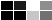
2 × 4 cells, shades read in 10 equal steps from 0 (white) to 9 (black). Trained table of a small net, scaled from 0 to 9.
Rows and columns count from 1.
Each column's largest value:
9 9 2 5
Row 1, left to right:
9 8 0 4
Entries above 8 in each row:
1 2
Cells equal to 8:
1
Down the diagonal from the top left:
9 9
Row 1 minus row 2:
0 -1 -2 -1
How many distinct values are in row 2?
3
